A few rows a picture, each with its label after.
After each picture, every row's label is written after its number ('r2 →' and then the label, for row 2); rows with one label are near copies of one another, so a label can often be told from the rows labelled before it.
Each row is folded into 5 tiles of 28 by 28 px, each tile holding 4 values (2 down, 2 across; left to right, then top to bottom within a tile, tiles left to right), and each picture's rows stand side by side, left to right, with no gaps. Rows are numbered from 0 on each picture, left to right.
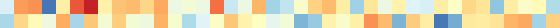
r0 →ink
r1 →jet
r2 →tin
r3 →tin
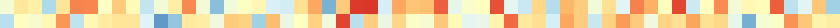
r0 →ink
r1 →tin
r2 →ink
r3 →jet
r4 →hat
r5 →jet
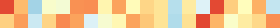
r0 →hat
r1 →hat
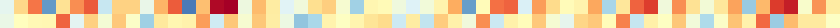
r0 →ink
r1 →ink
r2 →tin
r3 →ink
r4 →ink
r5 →ink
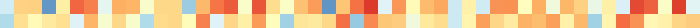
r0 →ink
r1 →ink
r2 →ink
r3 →hat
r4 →hat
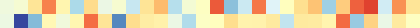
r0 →tin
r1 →jet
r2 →ink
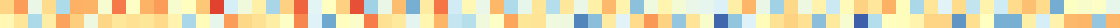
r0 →hat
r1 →jet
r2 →jet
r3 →jet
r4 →tin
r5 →tin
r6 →tin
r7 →tin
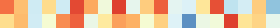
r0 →hat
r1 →jet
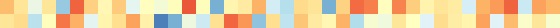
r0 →hat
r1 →tin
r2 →ink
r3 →ink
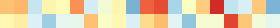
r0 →jet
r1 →jet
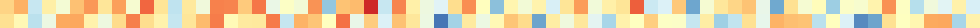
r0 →hat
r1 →hat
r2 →ink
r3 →tin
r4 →jet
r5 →tin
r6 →tin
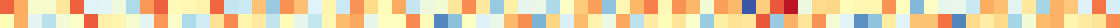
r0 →jet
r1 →jet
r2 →hat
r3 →tin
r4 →ink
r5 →ink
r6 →tin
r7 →hat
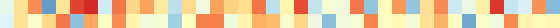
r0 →ink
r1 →hat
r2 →jet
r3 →jet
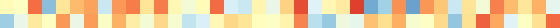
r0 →ink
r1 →jet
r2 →jet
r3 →hat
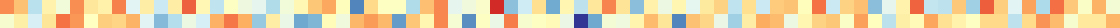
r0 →hat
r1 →tin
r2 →tin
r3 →jet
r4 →tin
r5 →hat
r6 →jet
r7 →hat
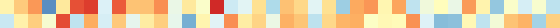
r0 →ink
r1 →jet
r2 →hat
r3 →tin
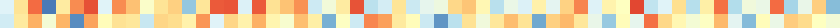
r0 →ink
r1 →ink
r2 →jet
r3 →tin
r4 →jet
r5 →jet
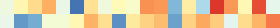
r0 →tin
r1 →hat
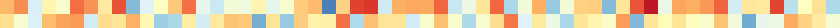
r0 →hat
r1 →tin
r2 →ink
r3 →jet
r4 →ink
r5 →jet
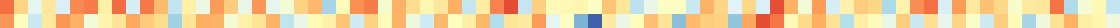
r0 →hat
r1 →hat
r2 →ink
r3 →ink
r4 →tin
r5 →hat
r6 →ink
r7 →jet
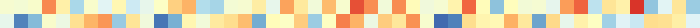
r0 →tin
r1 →tin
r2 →hat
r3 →tin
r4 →jet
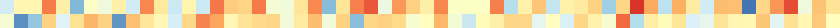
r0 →tin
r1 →hat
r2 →ink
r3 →jet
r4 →ink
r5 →ink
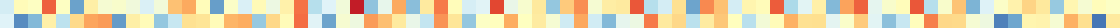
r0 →tin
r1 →tin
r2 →jet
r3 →jet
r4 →jet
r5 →jet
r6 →jet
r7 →tin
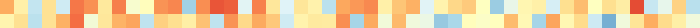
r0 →hat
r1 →ink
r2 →ink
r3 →tin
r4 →jet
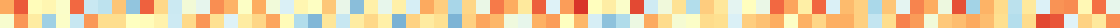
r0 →jet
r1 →hat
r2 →tin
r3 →hat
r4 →jet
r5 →hat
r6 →hat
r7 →hat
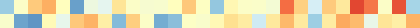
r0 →tin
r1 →tin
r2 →hat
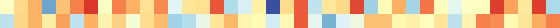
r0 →ink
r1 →jet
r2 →jet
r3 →hat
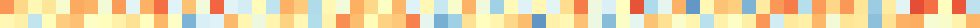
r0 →hat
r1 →jet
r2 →hat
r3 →tin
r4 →jet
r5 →ink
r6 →hat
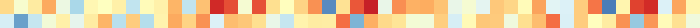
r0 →tin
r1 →ink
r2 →ink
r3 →hat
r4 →ink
